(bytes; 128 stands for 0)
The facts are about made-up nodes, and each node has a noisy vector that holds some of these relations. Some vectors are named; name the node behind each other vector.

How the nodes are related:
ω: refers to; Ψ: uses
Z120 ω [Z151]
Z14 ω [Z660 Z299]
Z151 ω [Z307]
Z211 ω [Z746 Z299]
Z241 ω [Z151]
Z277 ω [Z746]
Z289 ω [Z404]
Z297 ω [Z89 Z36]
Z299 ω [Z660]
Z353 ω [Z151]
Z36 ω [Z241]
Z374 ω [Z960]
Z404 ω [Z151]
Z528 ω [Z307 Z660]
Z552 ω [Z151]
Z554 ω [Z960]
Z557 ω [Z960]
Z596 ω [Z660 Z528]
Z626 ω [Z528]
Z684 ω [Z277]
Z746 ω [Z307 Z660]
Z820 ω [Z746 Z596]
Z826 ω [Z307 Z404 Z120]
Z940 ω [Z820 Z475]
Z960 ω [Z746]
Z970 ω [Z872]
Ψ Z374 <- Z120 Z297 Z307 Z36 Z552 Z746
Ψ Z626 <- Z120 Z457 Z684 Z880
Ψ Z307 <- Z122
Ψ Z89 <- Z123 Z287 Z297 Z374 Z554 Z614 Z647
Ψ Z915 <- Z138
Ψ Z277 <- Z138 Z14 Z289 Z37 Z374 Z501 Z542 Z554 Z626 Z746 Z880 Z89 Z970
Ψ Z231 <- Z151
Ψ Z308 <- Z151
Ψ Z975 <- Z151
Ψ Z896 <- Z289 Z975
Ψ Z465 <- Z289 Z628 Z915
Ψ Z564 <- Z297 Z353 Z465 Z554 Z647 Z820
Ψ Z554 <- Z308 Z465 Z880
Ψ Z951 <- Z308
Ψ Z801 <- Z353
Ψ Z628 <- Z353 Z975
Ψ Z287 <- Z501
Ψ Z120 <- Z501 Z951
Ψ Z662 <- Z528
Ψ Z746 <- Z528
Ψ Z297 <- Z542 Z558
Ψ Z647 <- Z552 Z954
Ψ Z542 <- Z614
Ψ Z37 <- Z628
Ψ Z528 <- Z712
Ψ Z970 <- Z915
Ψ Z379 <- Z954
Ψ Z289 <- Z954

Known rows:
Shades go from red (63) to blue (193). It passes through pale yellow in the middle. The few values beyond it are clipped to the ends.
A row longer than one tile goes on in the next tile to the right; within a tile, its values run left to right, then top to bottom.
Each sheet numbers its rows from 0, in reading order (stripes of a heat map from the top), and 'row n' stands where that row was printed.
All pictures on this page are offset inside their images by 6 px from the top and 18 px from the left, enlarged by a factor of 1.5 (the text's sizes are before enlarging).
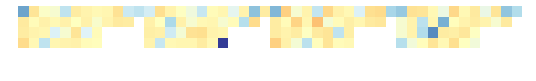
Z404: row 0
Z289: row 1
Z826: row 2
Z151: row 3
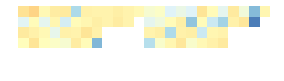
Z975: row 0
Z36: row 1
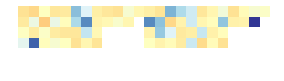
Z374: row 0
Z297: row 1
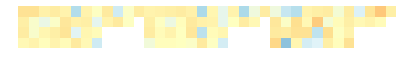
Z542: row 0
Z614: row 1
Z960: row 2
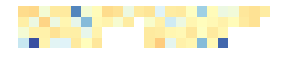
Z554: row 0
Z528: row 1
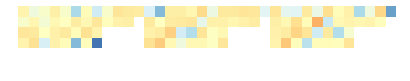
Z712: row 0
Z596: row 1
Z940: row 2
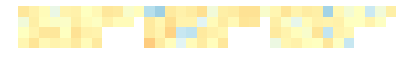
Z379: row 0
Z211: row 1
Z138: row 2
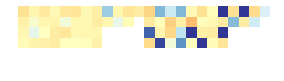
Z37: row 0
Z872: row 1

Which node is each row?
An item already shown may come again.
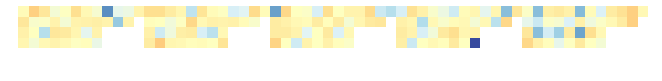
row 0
Z120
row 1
Z307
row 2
Z404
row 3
Z289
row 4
Z684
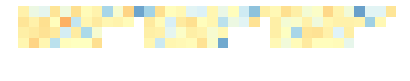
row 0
Z940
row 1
Z552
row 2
Z120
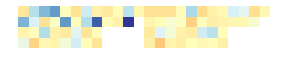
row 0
Z89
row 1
Z307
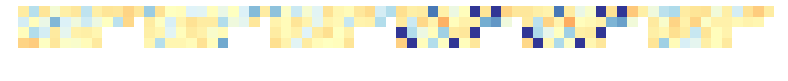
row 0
Z277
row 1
Z552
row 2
Z241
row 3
Z970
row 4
Z970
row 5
Z960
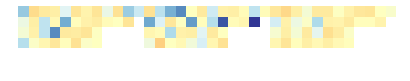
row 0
Z151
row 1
Z89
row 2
Z896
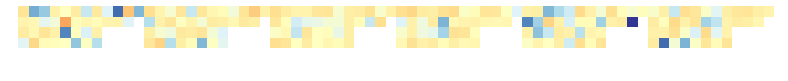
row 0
Z475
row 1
Z662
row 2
Z626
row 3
Z231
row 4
Z297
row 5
Z557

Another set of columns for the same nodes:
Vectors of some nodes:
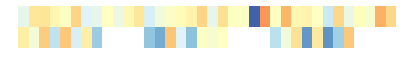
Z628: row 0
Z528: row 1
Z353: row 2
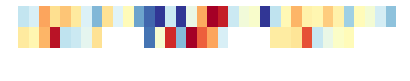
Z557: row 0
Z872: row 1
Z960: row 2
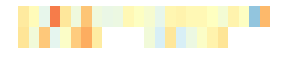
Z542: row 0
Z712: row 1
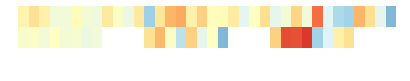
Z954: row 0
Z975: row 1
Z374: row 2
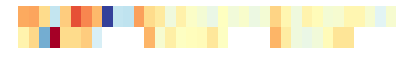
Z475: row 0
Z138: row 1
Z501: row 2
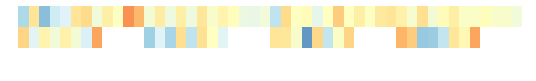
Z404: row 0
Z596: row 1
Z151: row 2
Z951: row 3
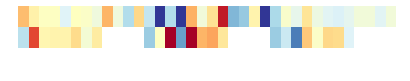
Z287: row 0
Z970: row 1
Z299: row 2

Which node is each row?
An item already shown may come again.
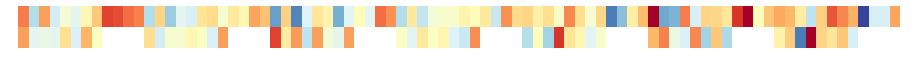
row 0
Z36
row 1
Z404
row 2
Z289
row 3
Z826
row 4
Z940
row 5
Z89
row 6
Z475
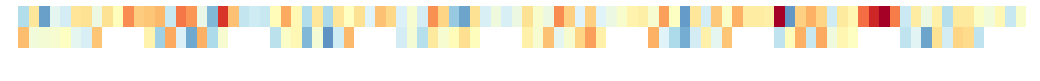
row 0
Z404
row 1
Z626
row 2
Z552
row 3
Z14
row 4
Z542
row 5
Z120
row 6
Z297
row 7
Z660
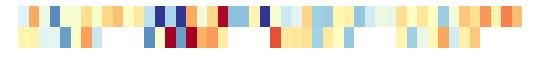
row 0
Z307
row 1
Z970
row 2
Z277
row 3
Z241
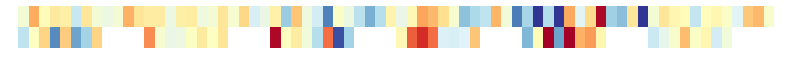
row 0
Z353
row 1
Z880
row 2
Z684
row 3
Z554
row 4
Z970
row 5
Z564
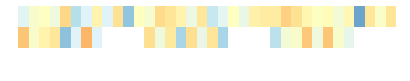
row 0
Z746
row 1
Z628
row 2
Z820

